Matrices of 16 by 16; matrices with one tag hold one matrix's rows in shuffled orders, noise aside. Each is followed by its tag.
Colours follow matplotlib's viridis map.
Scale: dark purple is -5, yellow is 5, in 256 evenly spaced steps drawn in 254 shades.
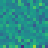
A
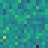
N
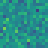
N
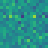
A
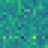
A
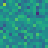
N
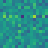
A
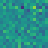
A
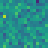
N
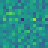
A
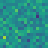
N
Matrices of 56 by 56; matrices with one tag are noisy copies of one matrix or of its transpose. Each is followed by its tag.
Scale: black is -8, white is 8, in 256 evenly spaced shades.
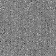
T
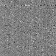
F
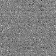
T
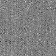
T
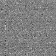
F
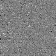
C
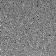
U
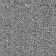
F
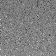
U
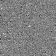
C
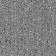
T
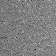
U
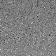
U
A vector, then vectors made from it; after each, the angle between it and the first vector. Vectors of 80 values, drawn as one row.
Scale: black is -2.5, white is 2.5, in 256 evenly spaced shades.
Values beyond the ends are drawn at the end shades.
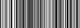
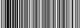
partly opposed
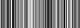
nearly opposite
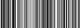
nearly opposite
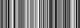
orthogonal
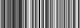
partly opposed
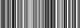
nearly opposite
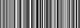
orthogonal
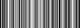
orthogonal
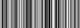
orthogonal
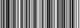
partly opposed
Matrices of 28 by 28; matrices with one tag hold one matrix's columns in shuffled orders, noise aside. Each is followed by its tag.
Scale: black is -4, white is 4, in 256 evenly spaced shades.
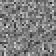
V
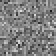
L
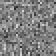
V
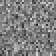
V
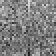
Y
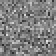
L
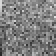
Y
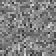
V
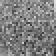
Y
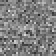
L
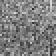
Y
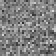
L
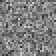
V
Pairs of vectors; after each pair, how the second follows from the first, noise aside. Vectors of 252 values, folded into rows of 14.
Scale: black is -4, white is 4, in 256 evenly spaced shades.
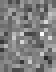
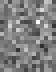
wrapped around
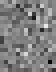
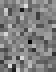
wrapped around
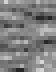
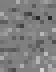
partly zeroed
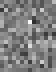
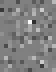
partly zeroed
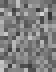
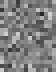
sign-scrambled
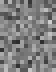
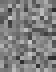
wrapped around
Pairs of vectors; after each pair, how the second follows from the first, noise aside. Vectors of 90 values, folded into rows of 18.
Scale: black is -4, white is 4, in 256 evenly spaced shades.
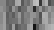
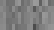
shrunk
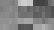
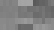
shrunk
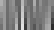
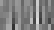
wrapped around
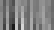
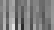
negated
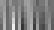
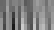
negated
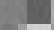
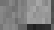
negated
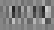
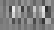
negated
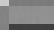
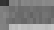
negated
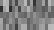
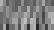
wrapped around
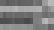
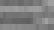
shrunk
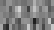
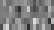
negated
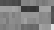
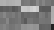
negated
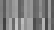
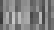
wrapped around
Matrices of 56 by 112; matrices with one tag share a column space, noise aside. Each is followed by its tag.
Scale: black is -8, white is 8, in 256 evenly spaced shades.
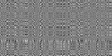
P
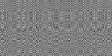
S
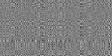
P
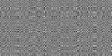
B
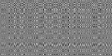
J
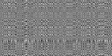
P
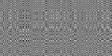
S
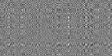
J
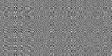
B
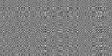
B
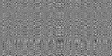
P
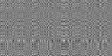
P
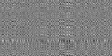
P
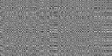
B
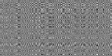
J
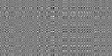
B
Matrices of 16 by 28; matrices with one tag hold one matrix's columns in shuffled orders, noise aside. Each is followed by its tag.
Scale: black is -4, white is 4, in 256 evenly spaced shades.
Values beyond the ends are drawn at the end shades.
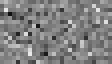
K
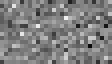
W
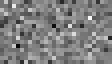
W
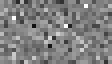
W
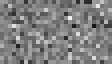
W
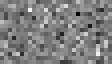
K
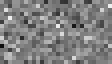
W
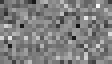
W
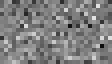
W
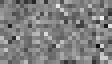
W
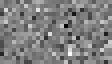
K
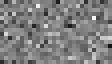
W
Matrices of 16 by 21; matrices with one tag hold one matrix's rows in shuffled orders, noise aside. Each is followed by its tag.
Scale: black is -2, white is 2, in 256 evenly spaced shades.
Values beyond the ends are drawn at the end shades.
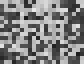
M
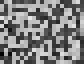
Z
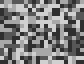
M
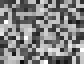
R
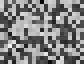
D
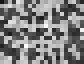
M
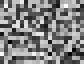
Z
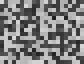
R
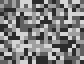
D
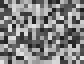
D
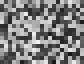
D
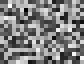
Z
